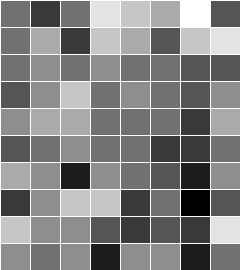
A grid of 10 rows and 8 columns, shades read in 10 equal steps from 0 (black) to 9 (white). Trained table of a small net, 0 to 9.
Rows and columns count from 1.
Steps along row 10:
down up down up same down up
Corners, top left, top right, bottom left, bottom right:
4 3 5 4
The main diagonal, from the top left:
4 6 4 4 4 2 1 3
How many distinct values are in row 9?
5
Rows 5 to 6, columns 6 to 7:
4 2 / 2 2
